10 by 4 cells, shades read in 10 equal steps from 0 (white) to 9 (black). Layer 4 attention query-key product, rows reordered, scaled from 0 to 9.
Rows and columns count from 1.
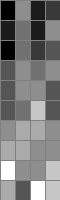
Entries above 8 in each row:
1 0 1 0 0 0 0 0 0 0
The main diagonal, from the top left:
9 5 7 4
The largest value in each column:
9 6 8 7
